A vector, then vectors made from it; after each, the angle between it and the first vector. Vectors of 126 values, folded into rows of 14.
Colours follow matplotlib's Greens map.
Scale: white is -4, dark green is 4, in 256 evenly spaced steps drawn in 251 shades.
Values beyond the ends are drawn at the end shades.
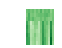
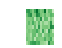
orthogonal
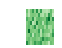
orthogonal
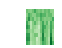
nearly parallel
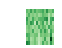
partly aligned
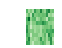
partly aligned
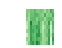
nearly opposite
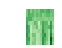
nearly parallel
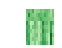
nearly parallel
